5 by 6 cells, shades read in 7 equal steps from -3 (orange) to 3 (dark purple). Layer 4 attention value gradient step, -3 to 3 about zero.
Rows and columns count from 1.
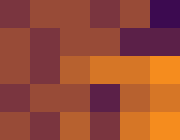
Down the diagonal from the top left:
1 1 -1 2 -2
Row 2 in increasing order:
0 0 0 1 2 2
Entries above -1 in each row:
6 6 2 4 3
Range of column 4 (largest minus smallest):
4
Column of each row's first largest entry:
6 5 2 4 2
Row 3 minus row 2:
0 0 -1 -2 -4 -5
